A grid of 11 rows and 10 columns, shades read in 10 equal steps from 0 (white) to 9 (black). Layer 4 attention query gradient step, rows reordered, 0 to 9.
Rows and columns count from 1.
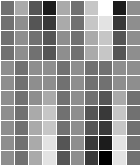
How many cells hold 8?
3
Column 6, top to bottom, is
5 5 5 5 4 4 4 4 4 4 4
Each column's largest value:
5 5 6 8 6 5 7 9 8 5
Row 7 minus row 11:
0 0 1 2 -1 0 -2 -3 2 0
